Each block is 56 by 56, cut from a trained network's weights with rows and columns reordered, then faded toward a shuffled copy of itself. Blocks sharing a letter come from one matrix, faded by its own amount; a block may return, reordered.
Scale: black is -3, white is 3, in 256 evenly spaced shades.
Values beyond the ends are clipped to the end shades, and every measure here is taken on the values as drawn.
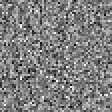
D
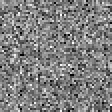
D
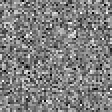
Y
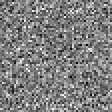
Y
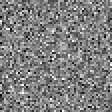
D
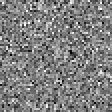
D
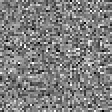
Y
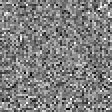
Y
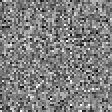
Y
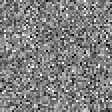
D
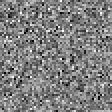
D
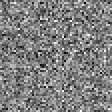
Y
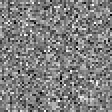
D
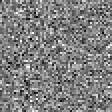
D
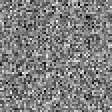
Y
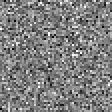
D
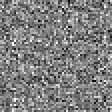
Y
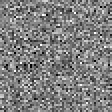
Y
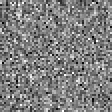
D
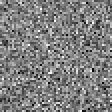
Y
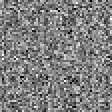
Y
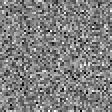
Y
